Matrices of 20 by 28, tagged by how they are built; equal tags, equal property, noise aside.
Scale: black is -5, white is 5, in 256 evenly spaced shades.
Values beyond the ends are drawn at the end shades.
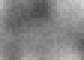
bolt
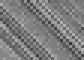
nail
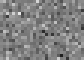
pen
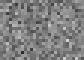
pen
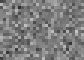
pen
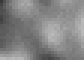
bolt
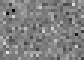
pen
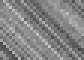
nail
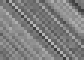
nail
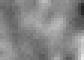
bolt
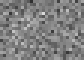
pen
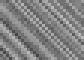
nail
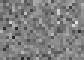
pen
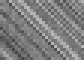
nail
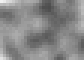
bolt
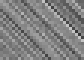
nail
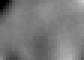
bolt
